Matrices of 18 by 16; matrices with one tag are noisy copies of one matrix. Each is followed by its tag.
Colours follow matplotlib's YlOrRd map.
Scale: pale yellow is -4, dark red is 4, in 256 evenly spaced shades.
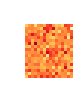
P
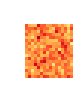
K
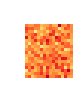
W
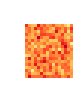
K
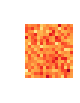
W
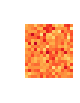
P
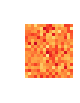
P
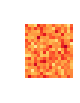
K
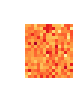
P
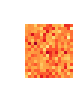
P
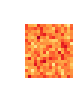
K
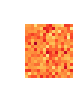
P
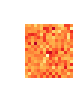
P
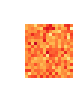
P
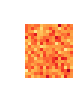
W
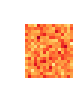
K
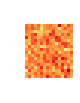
W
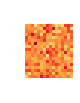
P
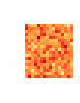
K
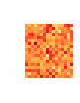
P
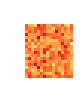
K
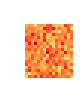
P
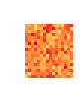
P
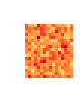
K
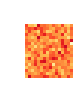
K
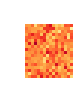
P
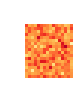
K
